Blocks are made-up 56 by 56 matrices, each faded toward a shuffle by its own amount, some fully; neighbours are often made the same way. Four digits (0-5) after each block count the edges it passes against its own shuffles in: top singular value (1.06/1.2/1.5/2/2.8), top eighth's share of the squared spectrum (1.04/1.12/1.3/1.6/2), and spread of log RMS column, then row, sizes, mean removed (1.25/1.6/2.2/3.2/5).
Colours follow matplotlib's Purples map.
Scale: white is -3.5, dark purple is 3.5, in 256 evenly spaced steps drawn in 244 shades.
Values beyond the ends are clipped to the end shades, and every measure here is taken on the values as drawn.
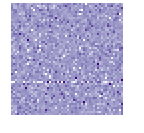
2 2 0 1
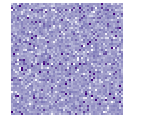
1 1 0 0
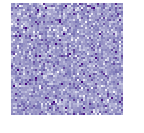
2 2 0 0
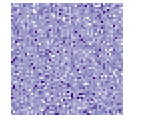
2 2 0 1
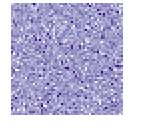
0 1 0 0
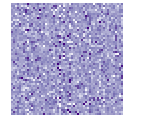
1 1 2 0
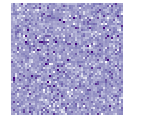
0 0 0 0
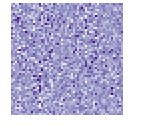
1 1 2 0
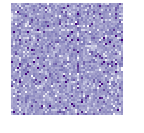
1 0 1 0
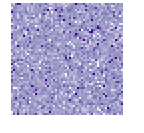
0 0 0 0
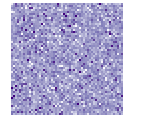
0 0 0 0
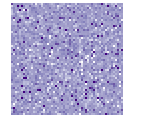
1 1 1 0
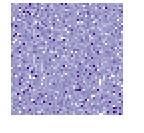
2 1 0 0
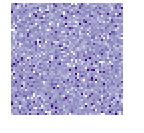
0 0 0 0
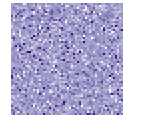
0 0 0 0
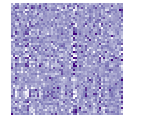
4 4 3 2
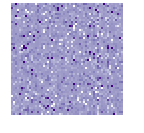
2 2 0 0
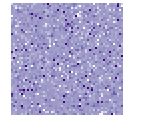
1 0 0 0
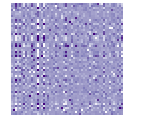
5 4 3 2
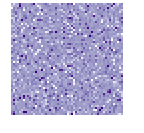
3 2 0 0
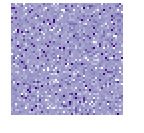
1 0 0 0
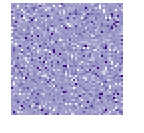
2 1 0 0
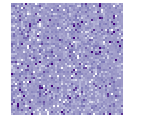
2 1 0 0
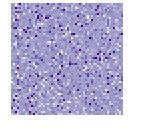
2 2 0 0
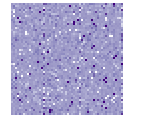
3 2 1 0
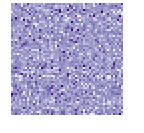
3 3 1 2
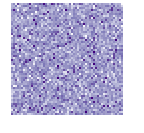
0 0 0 0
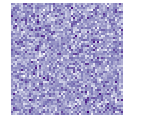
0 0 2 0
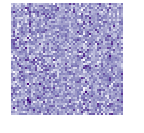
1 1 3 0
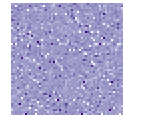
0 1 0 0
